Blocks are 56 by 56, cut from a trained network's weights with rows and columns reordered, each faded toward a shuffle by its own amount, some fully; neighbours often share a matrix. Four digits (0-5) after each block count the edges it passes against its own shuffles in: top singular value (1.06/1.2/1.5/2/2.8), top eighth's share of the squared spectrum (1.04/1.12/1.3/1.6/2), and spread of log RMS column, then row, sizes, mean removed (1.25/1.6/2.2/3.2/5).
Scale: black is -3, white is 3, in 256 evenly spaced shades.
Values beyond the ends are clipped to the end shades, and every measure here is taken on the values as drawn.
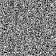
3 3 0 1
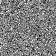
0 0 0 0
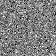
0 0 0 0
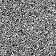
0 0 0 0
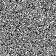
0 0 0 0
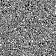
0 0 0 0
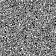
0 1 0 0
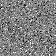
0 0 0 0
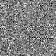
3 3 0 2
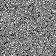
0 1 0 0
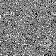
2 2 0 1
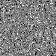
1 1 0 0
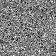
0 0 0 0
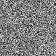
1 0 0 0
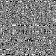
3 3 0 3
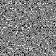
3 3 0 2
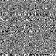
4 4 1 3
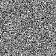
2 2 1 0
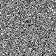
0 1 0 0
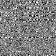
3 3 0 3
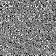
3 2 0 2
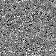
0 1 0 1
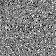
2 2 0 1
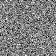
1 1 0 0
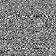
4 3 1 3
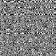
4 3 0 3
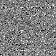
2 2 0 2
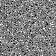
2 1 0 1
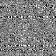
3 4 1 3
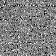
2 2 0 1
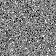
1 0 0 0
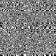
4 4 1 3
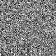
3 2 0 1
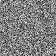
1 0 0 0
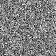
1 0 0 0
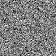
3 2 0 0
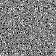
2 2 0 1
